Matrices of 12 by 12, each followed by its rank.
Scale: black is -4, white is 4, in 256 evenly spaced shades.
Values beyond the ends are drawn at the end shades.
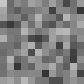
full rank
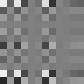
one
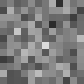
full rank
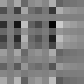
one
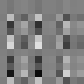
one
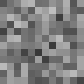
full rank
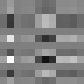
one
